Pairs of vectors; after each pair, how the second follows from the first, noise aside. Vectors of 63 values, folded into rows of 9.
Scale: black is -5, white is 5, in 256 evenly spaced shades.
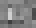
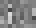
sign-scrambled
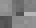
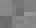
shrunk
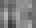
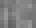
shrunk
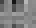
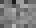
sign-scrambled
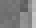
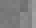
shrunk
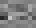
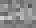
sign-scrambled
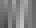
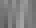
shrunk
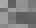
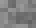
shrunk
